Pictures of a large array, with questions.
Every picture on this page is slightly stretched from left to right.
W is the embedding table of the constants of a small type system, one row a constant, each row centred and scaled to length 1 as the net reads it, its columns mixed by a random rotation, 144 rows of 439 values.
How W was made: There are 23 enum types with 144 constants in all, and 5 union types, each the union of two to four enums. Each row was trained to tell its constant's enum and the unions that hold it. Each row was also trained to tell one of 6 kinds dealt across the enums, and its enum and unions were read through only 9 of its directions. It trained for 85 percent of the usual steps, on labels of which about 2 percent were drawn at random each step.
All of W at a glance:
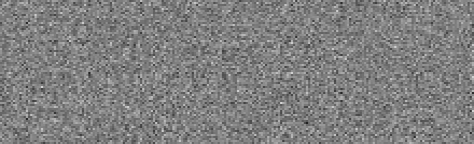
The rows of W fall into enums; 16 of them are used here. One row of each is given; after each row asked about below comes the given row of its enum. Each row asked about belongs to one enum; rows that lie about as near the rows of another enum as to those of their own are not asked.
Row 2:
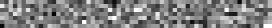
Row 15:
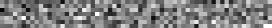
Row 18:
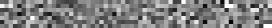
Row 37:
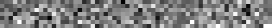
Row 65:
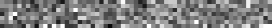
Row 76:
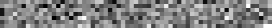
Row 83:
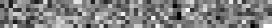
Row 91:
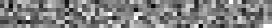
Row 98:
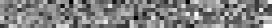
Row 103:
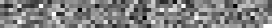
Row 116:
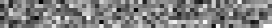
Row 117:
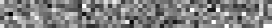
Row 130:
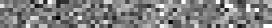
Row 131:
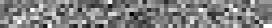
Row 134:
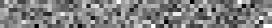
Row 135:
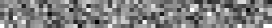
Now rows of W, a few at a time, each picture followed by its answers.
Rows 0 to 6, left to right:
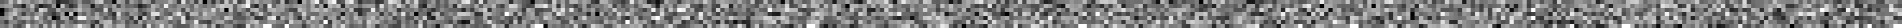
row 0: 76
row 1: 98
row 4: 76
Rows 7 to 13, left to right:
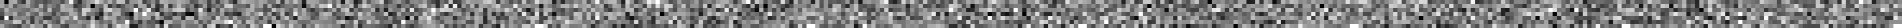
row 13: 91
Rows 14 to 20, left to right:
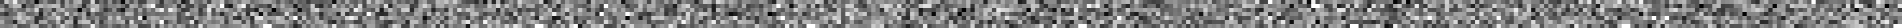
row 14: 135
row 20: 117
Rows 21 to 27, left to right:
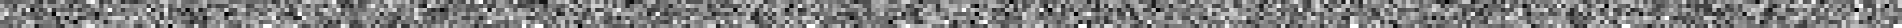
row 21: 134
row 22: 18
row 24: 135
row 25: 18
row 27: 117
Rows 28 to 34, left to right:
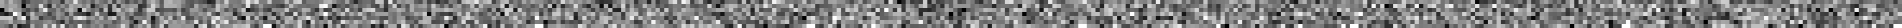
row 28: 15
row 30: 76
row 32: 91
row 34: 134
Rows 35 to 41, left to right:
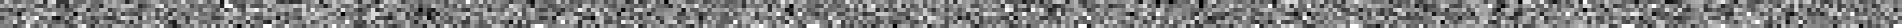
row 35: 130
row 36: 83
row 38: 135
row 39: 2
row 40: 37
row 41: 37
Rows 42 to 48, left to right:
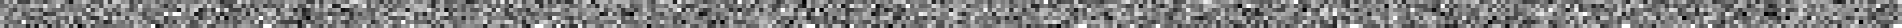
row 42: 134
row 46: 130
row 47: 117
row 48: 83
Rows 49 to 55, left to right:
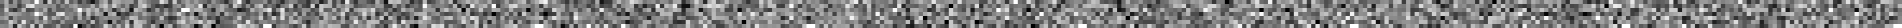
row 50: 65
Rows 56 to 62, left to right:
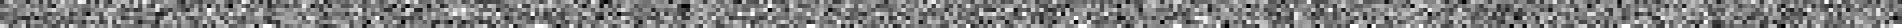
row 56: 135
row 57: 76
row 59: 134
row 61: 83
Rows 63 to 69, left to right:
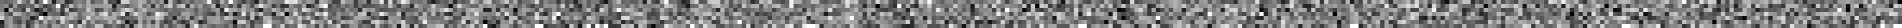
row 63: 2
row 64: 91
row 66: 117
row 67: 134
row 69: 91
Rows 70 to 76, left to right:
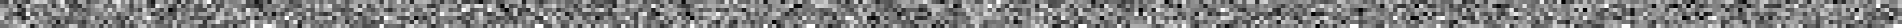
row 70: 18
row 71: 135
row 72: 98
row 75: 76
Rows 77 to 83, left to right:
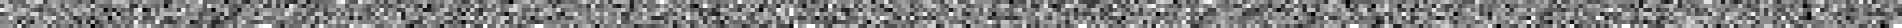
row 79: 130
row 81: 65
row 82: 91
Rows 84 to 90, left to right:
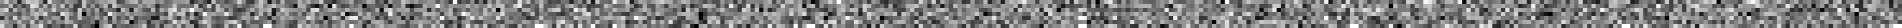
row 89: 116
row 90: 65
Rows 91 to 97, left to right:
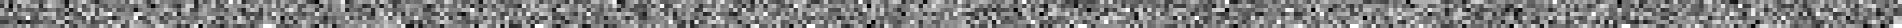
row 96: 83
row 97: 98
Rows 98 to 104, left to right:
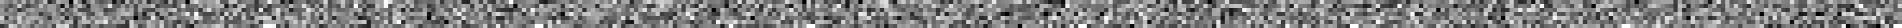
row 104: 130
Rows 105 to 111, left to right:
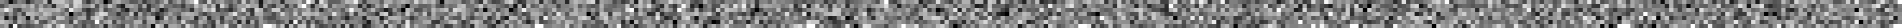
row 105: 83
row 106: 91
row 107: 2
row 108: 116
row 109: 117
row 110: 103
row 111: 83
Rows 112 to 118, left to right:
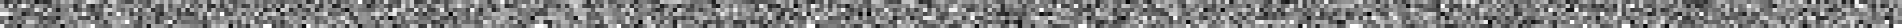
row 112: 37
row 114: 76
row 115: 2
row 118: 18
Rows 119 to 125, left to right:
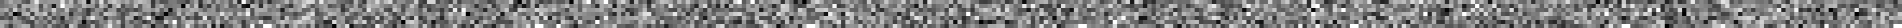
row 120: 18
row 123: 130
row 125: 134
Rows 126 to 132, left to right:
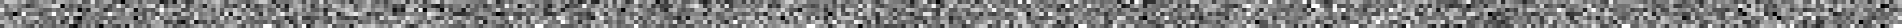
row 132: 98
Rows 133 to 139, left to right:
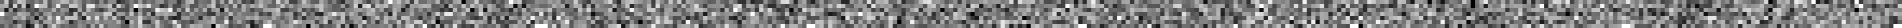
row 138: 2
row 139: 37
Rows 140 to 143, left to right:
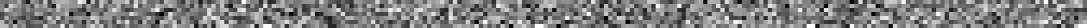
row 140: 135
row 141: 18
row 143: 103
